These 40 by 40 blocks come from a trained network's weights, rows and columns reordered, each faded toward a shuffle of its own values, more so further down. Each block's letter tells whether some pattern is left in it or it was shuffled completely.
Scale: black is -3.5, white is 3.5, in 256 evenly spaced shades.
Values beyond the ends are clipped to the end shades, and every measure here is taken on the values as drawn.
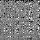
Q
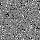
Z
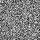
Z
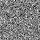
Z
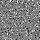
Z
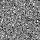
Z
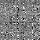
Q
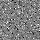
Z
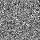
Z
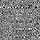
Q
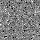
Z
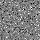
Z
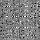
Q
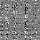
Q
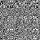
Q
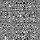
Q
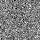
Z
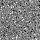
Z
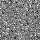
Z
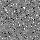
Z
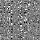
Q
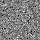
Z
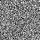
Z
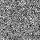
Z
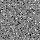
Z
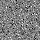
Z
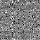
Q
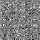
Q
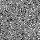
Z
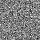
Z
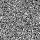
Z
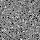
Z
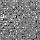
Q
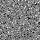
Z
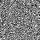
Z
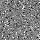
Z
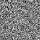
Q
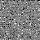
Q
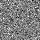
Z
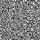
Q
